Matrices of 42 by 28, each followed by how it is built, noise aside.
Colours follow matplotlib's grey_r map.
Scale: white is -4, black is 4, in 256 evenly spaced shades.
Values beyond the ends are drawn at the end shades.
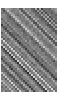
Toeplitz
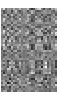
low rank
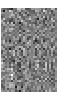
low rank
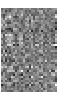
low rank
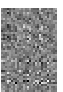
low rank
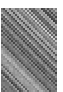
Toeplitz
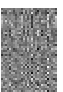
low rank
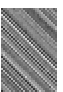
Toeplitz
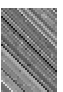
Toeplitz
